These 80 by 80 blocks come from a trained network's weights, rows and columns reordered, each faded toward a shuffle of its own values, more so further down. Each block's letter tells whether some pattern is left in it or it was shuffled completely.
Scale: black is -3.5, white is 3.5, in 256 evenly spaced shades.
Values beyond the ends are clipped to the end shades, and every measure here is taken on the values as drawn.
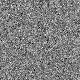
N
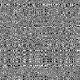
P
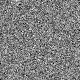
N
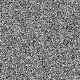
N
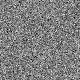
N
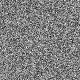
N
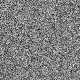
N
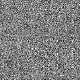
P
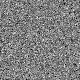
N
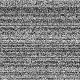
P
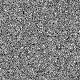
N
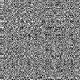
P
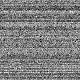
P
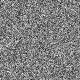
N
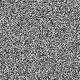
N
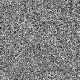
P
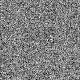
P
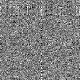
P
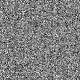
P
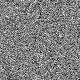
N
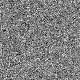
N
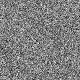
N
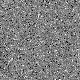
N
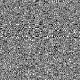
P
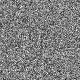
N
